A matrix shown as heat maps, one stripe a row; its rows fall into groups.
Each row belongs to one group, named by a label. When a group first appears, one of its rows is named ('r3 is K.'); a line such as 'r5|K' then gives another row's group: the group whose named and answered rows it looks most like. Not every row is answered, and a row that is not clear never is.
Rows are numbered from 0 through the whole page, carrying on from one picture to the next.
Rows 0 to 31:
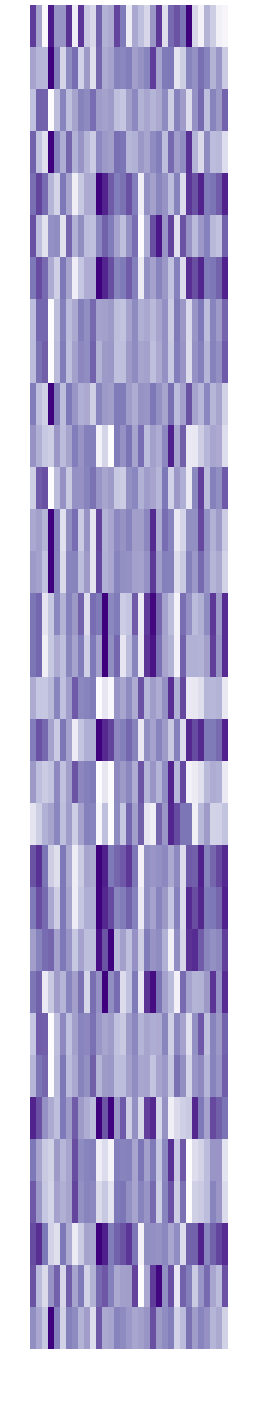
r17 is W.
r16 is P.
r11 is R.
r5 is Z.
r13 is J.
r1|J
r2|R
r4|W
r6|W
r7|R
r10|P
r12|J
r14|Z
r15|Z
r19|P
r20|W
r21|W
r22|W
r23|Z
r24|R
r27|P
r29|W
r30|Z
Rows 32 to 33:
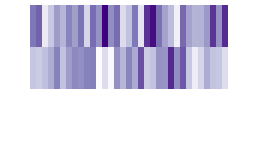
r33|P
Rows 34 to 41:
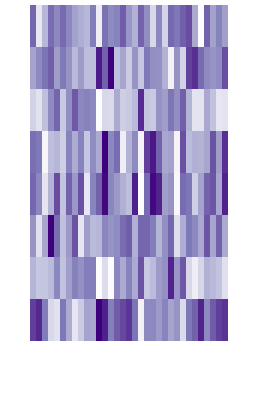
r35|W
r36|P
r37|Z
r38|Z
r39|J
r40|P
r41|W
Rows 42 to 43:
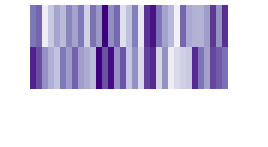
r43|W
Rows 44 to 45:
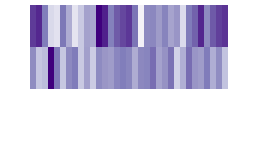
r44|W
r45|J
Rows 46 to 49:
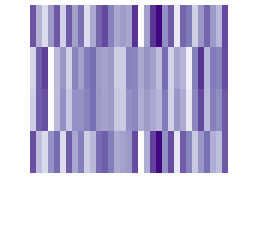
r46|Z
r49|Z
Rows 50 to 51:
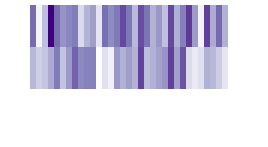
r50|J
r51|P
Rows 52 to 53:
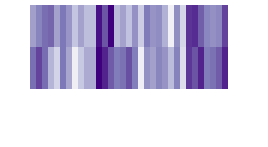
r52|W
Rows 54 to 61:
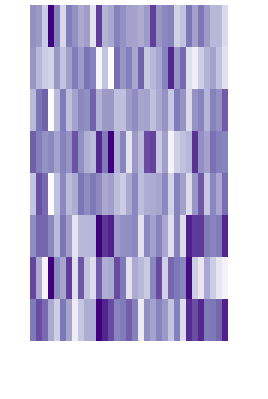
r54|J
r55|P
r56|R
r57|W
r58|R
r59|W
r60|J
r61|W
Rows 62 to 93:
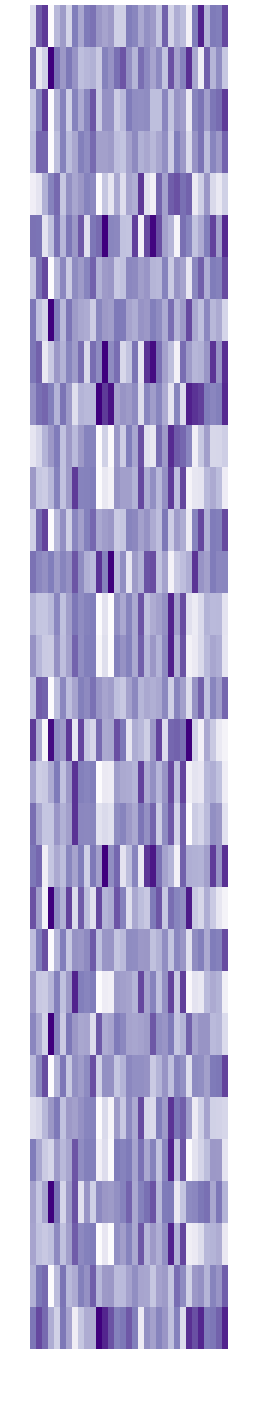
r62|R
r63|J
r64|R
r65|R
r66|P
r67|Z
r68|R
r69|J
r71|W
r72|P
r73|P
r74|R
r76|P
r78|R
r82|Z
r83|J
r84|R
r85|P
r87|R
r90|J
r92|R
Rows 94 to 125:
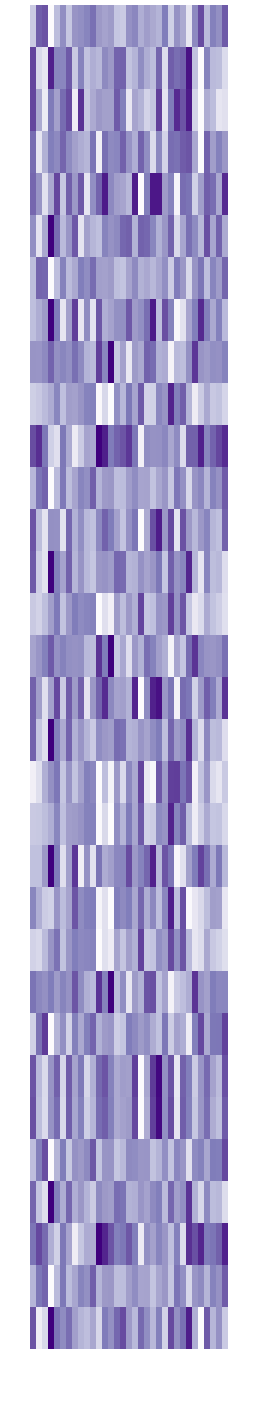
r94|R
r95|J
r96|J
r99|J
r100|R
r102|W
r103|P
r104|W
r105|R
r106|Z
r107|J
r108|P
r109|W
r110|Z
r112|P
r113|P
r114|J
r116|P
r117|W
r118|R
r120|Z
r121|R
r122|J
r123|W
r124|R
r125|J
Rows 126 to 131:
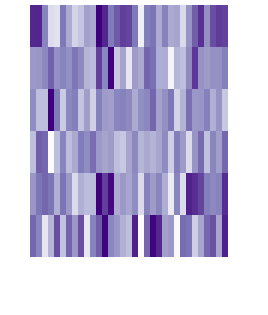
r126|W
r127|W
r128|J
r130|W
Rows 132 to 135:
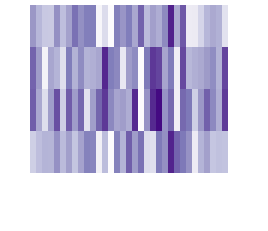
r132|P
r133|Z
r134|Z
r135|P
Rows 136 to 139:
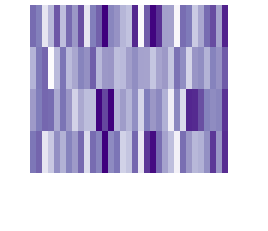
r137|R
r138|W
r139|Z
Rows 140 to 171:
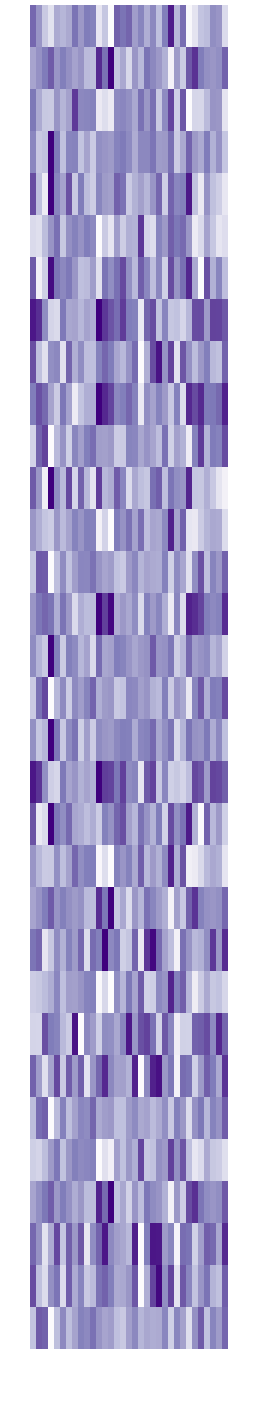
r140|P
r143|J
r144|J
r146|J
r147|W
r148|Z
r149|W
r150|R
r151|J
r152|P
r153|R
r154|W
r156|R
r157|J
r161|W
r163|P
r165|Z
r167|P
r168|W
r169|Z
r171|R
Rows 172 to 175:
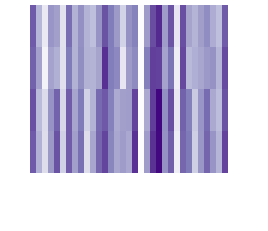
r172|Z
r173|Z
